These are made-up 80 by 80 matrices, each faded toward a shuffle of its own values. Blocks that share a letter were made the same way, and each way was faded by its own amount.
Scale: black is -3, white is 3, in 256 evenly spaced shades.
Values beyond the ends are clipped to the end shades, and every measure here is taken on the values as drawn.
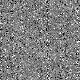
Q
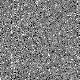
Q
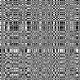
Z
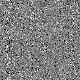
Q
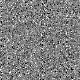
Q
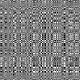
Z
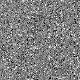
Q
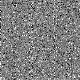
Q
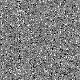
Q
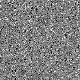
Q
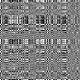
Z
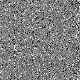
Q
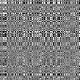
Z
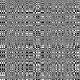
Z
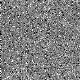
Q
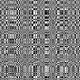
Z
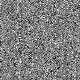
Q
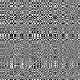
Z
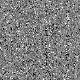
Q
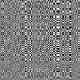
Z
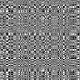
Z
